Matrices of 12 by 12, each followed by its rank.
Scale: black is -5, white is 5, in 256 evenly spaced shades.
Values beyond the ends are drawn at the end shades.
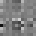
two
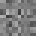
two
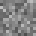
full rank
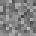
full rank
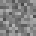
full rank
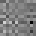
two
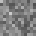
full rank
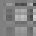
one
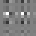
one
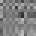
two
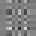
one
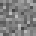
full rank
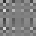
one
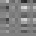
one
